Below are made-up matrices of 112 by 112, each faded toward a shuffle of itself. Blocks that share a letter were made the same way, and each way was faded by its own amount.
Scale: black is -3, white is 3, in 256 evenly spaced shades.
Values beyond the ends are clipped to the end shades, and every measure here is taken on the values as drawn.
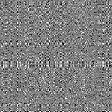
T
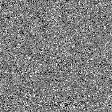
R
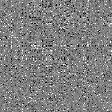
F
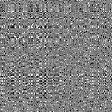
T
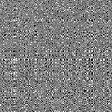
T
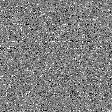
R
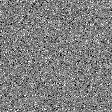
R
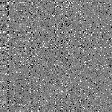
F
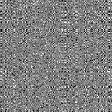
T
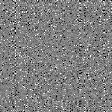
F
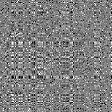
T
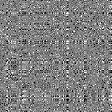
T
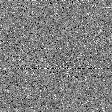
R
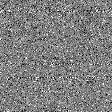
R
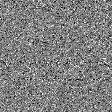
R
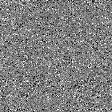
R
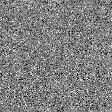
R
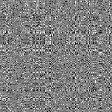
T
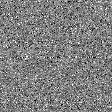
R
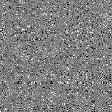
F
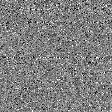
R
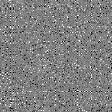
F
